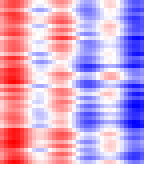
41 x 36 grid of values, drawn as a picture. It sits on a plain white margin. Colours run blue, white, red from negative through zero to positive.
Ninth with the highest average: bottom left. Average level on the scale: 50%. Stripes: upright, repeating 3 times. Slope: up to the left.
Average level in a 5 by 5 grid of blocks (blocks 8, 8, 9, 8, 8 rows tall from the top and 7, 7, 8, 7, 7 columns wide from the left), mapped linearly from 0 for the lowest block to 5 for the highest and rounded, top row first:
4 3 3 2 1
4 2 3 2 0
5 3 2 2 1
4 2 2 1 0
5 3 3 2 1
